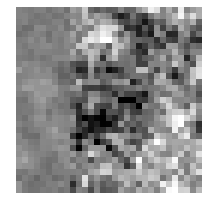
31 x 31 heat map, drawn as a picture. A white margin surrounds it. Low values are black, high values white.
The centre is the ninth with the lowest average. The left part is calmer, up to a seam about 30% of the way across. The ninth with the highest average is the bottom right. The texture is blotchy.
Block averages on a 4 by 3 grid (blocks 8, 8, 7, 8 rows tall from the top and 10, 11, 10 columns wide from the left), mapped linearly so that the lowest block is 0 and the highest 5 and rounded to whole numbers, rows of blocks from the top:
332 | 313 | 304 | 335
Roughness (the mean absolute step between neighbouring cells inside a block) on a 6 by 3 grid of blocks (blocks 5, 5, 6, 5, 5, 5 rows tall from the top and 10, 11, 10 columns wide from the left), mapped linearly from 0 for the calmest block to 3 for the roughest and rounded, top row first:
023
022
022
022
032
022
